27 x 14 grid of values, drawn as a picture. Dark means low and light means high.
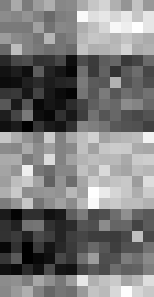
Average level on the scale: 50%. Seam: vertical, 50% of the way across, the right part higher. Ninth with the lowest average: bottom left. Stripes: horizontal, repeating 2 times.
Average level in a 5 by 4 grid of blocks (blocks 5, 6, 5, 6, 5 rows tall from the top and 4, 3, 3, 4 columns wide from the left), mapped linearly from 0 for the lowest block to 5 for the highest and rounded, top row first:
3355 / 1022 / 3344 / 2233 / 1133
